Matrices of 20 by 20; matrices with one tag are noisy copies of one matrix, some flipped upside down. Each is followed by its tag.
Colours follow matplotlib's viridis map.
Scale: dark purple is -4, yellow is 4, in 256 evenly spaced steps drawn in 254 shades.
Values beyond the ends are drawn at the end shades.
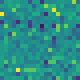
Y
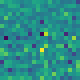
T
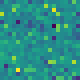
Y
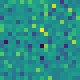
T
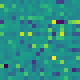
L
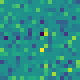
T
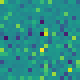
T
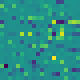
L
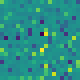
T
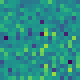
T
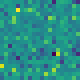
Y
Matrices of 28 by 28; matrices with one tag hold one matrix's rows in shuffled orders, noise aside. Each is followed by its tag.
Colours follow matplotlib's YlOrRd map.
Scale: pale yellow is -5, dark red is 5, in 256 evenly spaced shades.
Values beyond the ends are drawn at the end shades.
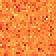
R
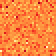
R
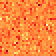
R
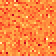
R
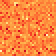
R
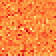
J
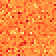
J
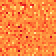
J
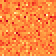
R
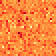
J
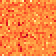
J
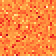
R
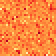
R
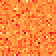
R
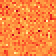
R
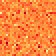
R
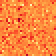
J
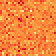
J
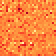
J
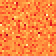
R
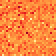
J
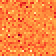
J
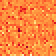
J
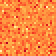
R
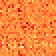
J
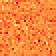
R
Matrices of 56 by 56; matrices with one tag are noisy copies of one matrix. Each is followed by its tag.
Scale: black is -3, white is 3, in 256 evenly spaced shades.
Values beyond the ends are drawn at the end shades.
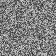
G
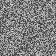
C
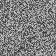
C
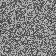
G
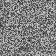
C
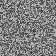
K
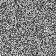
G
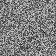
C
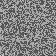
K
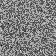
K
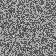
K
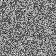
G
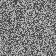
G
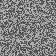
K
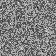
G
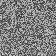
G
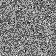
G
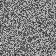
C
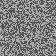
K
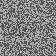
K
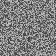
C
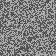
C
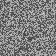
C
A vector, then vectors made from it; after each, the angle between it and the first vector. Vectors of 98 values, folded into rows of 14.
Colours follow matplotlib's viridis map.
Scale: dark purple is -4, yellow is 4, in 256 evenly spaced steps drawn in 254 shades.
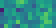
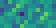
partly aligned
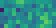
nearly parallel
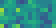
nearly opposite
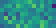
orthogonal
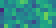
nearly parallel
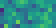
nearly parallel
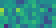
nearly opposite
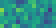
nearly opposite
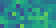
partly aligned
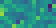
partly opposed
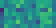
nearly parallel
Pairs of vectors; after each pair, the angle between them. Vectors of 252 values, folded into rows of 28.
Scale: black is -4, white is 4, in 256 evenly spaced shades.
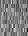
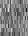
orthogonal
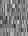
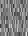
orthogonal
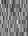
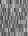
nearly opposite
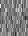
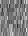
orthogonal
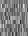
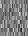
partly aligned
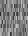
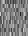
partly opposed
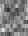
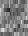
nearly parallel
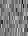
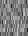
partly aligned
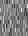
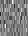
partly aligned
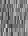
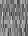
partly opposed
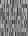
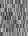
orthogonal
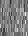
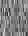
partly opposed
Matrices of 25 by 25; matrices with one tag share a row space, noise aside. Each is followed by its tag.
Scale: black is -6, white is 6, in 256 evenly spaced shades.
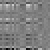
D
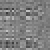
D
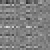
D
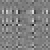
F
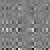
F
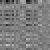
D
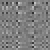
F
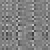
F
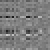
D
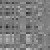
D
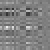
D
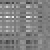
D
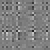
F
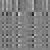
F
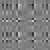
F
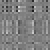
F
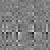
F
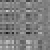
D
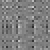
F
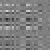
D
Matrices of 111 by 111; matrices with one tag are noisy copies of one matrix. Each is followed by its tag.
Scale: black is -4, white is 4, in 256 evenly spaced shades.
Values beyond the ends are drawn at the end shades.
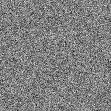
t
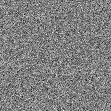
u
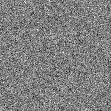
t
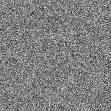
t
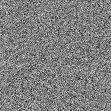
u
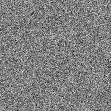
t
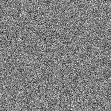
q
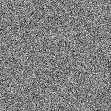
t
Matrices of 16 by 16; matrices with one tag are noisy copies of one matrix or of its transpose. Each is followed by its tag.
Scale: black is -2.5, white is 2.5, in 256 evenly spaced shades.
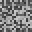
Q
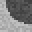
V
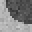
V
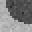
V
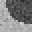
V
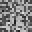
Q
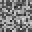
Q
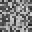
Q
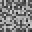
Q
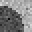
V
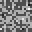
Q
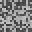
Q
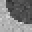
V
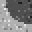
V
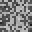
Q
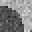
V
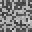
Q
